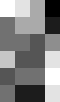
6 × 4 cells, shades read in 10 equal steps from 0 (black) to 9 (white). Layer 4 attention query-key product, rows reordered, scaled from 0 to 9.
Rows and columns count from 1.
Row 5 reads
3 4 4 9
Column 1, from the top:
9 4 4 7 3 4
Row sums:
23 17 16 21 20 14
